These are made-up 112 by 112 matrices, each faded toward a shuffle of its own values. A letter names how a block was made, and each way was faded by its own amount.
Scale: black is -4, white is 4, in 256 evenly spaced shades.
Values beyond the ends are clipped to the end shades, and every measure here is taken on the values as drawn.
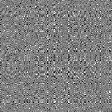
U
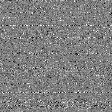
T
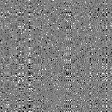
U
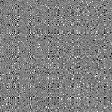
U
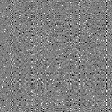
U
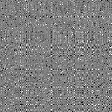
U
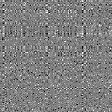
U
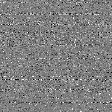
T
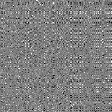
U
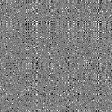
U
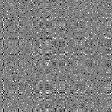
U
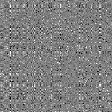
U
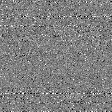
T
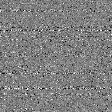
T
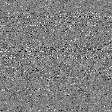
T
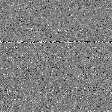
T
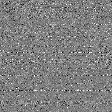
T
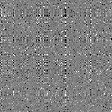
U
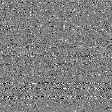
T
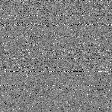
T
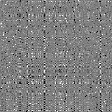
U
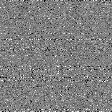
T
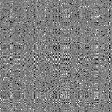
U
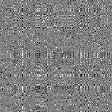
U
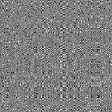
U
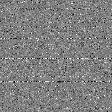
T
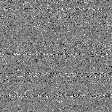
T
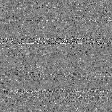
T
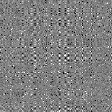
U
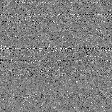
T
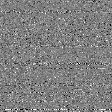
T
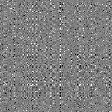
U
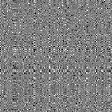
U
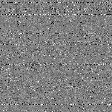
T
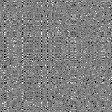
U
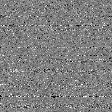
T
